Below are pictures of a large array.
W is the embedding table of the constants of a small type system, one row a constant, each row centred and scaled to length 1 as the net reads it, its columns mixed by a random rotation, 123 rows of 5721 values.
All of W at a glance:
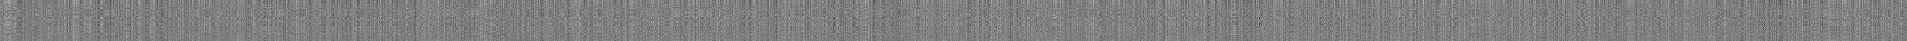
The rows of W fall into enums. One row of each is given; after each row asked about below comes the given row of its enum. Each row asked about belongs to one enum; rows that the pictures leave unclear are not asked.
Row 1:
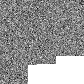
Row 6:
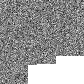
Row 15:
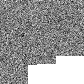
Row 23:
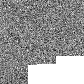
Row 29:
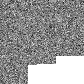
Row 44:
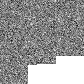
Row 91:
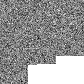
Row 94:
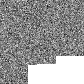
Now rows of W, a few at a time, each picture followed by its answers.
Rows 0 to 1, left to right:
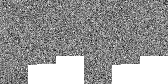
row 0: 23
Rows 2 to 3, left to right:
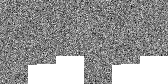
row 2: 6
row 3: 94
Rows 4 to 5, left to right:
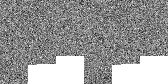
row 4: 1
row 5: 23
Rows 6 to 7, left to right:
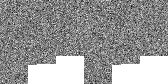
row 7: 94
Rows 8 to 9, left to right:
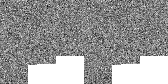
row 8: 94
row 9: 23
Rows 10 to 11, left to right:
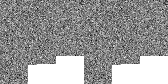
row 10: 1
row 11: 1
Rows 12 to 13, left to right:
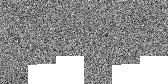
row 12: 23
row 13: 15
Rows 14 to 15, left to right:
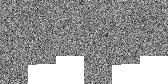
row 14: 1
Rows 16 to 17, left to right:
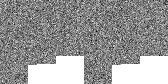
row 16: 6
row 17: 1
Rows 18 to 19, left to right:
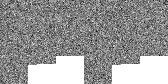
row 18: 29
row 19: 1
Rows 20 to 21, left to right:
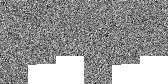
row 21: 15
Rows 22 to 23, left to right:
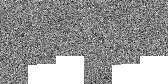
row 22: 15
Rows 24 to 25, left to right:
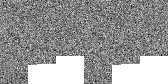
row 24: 23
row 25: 94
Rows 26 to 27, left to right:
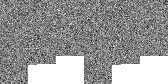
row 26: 91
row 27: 1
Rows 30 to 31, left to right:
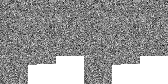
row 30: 29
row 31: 29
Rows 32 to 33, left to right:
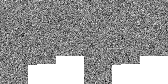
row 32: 15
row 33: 91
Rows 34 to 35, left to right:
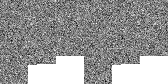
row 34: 44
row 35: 91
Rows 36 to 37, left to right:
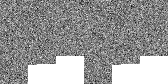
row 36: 1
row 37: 94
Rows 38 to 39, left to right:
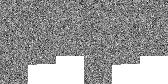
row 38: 1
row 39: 29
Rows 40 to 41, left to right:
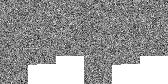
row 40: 91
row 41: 29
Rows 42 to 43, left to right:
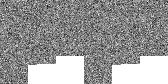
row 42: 94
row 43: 29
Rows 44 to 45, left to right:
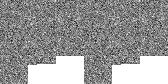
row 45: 44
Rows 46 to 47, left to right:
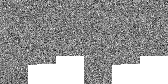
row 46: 23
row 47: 29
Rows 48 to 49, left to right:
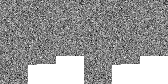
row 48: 1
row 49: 1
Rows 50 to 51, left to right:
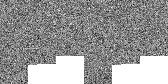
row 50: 91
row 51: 23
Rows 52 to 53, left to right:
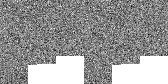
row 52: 23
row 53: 94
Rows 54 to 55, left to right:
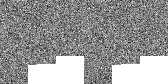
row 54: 94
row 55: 23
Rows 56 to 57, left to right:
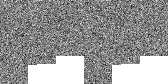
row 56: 15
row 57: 94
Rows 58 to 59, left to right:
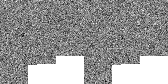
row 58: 15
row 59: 91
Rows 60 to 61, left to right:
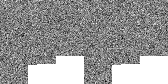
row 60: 15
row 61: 91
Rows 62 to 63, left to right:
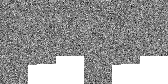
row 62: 29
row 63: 94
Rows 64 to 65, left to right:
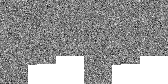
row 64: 94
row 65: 44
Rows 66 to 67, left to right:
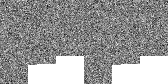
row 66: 94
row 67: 29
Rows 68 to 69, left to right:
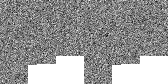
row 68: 6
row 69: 15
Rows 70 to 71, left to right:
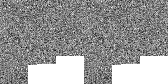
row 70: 23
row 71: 23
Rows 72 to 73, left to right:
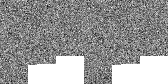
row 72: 94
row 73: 23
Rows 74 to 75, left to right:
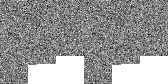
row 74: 94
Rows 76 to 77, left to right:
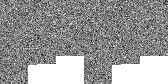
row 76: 91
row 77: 1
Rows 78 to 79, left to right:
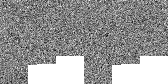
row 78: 23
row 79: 15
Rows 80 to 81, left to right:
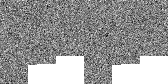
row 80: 94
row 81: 15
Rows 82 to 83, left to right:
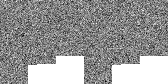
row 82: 15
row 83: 91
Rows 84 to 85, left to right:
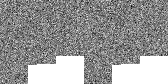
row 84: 6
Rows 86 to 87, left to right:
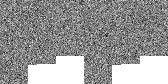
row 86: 1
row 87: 15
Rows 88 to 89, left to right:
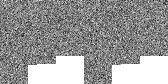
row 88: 15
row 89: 1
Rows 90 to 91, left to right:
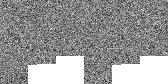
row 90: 23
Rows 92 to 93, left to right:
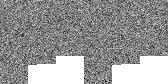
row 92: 15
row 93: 91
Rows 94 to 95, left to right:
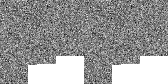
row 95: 94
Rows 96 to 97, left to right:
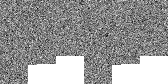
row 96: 1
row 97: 15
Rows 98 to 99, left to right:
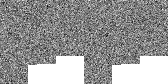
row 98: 94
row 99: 15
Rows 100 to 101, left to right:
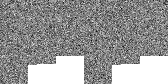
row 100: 29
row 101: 1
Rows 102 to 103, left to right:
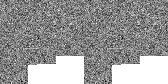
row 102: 91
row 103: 91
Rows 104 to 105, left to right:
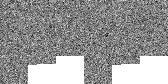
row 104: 29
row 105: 15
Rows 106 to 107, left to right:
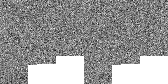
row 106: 23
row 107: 6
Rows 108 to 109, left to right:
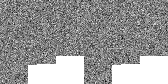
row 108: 6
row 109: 91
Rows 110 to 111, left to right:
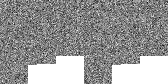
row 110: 6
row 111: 29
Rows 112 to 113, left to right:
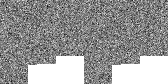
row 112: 94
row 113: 6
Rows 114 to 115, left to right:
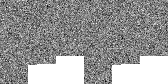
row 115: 91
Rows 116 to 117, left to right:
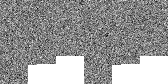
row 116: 1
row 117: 15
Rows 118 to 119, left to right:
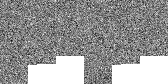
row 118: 44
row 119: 23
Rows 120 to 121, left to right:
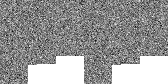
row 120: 1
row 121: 44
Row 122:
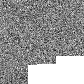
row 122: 23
